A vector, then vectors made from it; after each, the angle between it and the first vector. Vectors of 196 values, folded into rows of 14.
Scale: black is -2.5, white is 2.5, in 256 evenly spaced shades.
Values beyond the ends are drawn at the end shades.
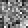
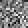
partly aligned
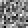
partly opposed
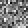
partly aligned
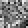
nearly opposite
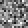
orthogonal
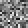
orthogonal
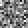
orthogonal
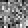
nearly parallel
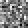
partly opposed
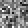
orthogonal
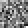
partly opposed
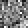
nearly parallel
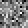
partly aligned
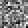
partly aligned
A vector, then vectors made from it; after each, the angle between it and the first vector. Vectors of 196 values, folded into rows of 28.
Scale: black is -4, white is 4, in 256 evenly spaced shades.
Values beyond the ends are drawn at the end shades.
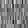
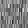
partly aligned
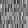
partly opposed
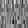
nearly parallel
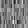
nearly opposite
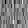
nearly opposite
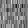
partly aligned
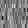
orthogonal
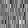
orthogonal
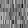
partly aligned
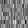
partly opposed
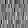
partly opposed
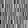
partly opposed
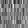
nearly opposite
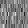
orthogonal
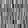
nearly parallel
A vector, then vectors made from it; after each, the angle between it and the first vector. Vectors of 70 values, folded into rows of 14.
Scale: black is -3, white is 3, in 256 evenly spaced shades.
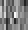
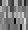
partly aligned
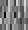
partly opposed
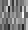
orthogonal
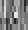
nearly parallel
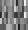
partly opposed
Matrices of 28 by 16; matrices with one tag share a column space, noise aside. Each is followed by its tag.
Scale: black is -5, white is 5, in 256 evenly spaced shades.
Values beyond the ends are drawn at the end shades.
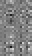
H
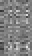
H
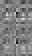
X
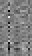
H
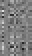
H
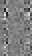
X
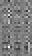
H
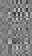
X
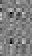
X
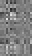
X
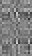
X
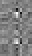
X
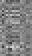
H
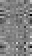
H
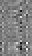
H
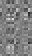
X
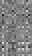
H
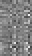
H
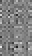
H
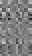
X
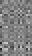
H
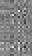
H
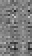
H
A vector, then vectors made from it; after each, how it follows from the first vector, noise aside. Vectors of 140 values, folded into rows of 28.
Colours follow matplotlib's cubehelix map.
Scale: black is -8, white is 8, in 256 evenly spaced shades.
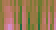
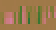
partly zeroed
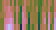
scaled up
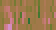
partly zeroed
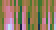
scaled up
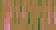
partly zeroed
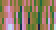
scaled up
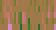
partly zeroed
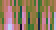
scaled up
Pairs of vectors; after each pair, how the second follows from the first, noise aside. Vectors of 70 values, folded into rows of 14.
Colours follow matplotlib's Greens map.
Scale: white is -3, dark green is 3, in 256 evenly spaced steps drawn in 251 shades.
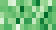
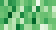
reversed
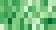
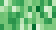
shuffled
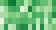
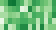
copied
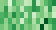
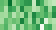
negated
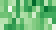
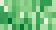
reversed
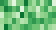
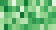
copied
